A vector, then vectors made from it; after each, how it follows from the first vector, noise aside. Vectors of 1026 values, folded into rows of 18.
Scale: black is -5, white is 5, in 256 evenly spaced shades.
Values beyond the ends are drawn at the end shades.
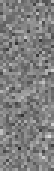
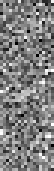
scaled up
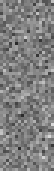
copied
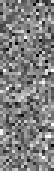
scaled up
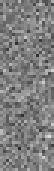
copied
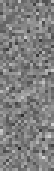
copied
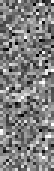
scaled up
